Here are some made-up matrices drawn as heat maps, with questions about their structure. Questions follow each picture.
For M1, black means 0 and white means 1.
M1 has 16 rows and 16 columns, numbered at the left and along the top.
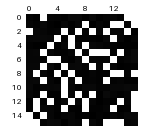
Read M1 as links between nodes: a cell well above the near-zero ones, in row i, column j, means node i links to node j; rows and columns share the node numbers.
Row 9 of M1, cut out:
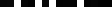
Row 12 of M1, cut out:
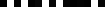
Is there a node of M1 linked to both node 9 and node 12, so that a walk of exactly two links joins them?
no
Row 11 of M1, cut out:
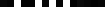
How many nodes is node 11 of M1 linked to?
5
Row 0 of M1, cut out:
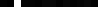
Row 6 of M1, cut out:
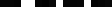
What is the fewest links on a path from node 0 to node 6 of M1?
3
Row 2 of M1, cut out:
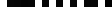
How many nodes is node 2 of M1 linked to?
6
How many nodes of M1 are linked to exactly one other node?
1
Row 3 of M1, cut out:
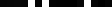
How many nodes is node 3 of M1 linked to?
3
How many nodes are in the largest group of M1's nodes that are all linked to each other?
5
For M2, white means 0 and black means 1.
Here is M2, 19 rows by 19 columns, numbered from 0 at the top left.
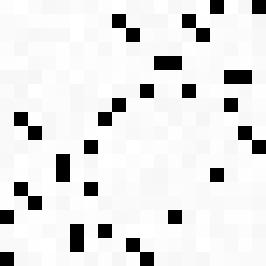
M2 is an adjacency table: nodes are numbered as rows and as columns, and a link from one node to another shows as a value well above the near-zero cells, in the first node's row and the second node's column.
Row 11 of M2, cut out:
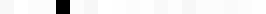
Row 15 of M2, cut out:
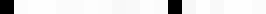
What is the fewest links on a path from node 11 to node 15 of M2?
3
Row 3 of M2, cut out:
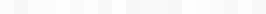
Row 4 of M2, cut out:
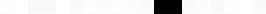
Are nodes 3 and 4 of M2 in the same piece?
no
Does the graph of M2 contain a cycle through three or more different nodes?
no
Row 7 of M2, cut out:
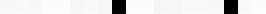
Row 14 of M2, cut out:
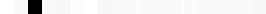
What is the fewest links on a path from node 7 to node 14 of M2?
6
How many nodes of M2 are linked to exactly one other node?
2
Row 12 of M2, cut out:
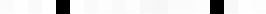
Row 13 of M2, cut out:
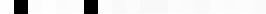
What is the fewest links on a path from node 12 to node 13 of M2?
6
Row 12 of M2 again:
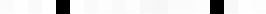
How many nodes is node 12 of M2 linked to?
2
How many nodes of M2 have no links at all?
1
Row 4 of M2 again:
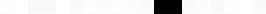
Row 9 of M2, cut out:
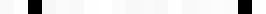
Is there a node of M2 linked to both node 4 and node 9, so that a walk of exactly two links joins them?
no
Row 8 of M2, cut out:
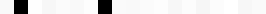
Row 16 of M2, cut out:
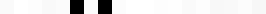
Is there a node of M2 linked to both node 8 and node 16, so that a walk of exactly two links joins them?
yes
